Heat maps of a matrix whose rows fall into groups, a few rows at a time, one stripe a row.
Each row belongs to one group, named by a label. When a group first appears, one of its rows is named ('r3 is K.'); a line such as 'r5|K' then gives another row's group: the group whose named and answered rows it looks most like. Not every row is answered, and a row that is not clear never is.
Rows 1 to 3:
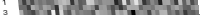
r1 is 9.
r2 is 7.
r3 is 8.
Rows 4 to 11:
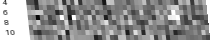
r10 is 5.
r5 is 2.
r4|7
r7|2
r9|8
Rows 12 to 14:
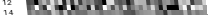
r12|7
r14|8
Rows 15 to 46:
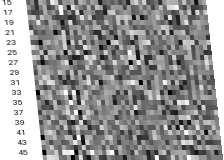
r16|2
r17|7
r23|7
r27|5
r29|8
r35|2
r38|2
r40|8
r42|8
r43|2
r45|8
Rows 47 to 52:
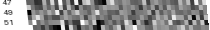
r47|7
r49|8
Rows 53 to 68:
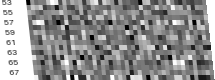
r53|8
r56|9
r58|5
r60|7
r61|7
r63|7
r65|2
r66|2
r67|5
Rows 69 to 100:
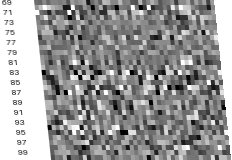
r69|9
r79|7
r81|2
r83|9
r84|5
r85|5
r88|7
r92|2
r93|5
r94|8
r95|7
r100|5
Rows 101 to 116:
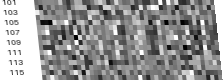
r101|8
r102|9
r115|2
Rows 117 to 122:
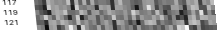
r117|7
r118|7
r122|2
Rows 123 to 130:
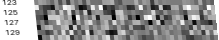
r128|8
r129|7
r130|8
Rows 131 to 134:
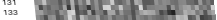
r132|9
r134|2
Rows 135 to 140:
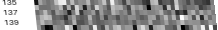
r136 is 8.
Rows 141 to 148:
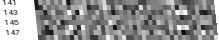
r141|8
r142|9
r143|2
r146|2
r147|5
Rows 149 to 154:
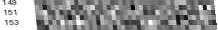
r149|2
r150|5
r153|9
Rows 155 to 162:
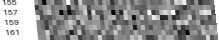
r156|8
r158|9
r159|2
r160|5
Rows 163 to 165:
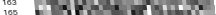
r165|8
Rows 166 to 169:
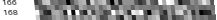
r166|8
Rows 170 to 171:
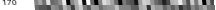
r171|5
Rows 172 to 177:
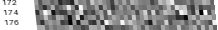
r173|2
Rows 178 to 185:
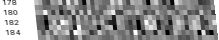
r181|7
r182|7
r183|7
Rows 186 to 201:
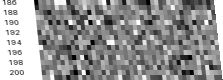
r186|8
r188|5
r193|7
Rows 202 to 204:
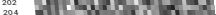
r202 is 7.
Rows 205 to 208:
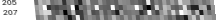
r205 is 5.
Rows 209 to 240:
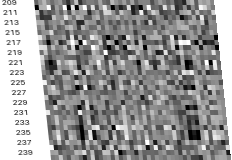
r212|5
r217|2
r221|5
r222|5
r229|7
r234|9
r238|9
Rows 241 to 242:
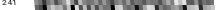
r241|2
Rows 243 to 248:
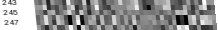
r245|2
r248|2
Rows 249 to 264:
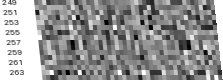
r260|7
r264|5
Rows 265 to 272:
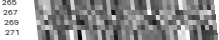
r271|2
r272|2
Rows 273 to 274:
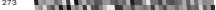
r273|8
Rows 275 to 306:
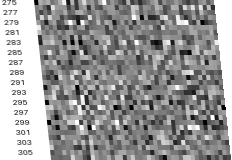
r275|8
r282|8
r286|9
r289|2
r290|5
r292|8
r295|8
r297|2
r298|5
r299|8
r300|2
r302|7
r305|7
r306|8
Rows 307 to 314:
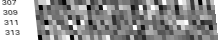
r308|9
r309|9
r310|8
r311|2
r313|7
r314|8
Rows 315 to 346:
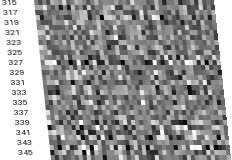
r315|5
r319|5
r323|7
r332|5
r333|5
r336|8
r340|8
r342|7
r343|7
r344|2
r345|8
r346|9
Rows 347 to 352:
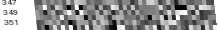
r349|2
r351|8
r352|7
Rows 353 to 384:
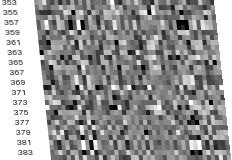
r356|7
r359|2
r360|9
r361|7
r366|7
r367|7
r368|2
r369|2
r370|9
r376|5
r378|2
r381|2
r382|2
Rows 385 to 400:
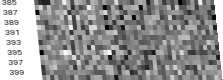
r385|5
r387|8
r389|7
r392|2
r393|8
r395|8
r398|8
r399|9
